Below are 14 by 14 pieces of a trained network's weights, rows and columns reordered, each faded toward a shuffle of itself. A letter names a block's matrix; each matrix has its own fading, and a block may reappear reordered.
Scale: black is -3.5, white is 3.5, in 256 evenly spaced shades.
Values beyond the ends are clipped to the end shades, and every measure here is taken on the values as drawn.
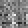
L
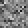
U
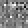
L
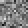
U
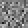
U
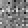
L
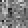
L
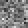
U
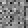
L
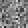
U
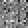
L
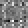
L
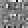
L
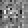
L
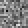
U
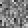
U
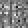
L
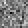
U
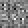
L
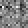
L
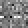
L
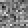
U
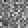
U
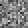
U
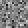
U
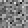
U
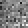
L
